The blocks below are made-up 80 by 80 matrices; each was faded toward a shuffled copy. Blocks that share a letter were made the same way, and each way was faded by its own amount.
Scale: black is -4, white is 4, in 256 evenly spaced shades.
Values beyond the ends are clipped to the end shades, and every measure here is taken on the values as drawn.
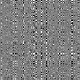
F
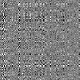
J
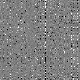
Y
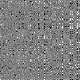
Y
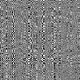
J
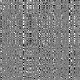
F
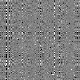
F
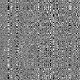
J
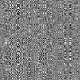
J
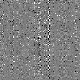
Y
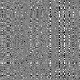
F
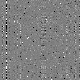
Y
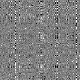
J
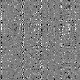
Y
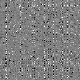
Y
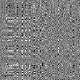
J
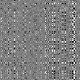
F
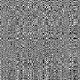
J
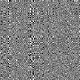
J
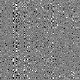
Y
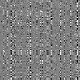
F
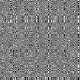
F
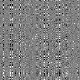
F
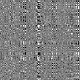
J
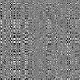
F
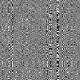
F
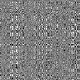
J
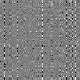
F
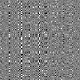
F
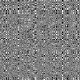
J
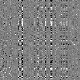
F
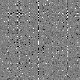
Y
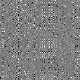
Y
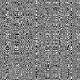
J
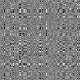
F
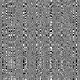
F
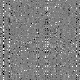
Y
